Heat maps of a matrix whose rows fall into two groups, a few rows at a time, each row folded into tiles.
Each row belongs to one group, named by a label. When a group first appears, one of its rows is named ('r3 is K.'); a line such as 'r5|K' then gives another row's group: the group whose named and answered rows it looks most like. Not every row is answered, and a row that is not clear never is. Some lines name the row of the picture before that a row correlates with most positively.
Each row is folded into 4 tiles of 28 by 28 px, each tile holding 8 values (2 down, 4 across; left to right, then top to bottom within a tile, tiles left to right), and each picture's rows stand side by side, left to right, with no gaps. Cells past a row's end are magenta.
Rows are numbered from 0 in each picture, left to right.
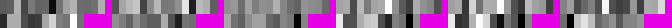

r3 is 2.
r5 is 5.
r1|5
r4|2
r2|2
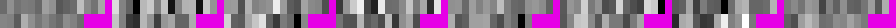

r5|5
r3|5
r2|2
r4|2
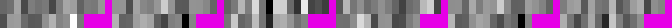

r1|2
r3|5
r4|2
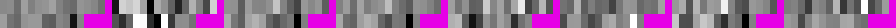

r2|2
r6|2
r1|5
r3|2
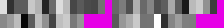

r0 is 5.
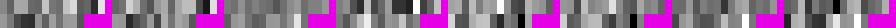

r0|5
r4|2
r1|5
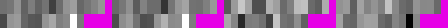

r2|5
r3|2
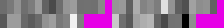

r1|2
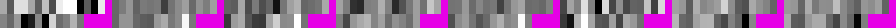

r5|5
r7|2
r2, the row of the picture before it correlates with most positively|0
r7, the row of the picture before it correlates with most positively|1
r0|5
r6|2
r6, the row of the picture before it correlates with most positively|1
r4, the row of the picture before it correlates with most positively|0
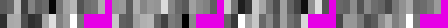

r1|2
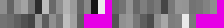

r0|5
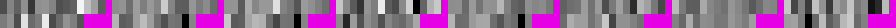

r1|2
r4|2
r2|2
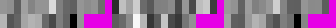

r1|5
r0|2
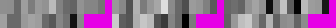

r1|2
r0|2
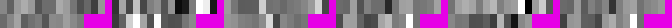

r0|5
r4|5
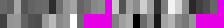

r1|5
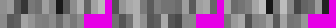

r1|5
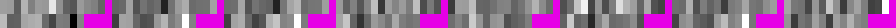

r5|5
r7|5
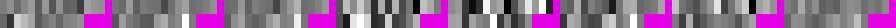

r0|5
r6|5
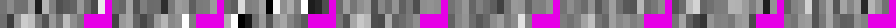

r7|5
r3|5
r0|5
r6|5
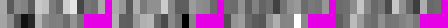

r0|5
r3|5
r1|2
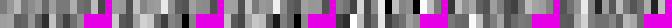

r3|5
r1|2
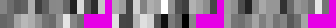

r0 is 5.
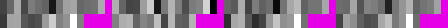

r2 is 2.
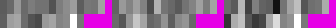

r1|5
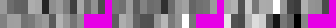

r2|2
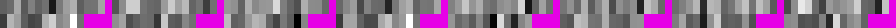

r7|5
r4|5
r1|5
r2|2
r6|5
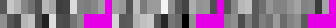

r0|5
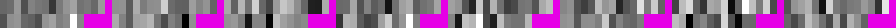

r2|5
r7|5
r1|2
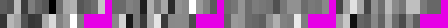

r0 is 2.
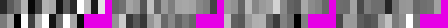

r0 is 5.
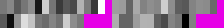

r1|2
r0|5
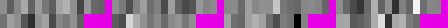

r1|5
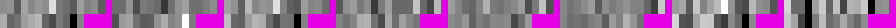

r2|2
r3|5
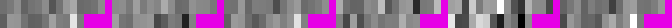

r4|2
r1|2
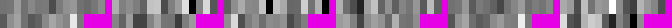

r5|2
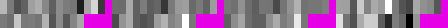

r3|2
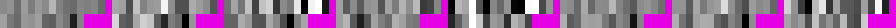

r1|2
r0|2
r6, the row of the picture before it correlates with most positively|3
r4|5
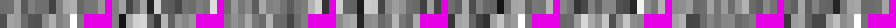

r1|5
